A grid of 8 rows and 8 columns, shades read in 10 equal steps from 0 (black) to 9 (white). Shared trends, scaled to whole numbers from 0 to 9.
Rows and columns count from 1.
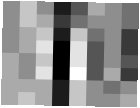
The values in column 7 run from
4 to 6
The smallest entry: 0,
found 3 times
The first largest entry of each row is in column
2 2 3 3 5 5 5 2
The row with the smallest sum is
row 1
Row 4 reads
5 6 8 0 8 3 5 2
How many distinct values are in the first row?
6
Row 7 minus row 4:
1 0 -2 1 -1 2 -1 3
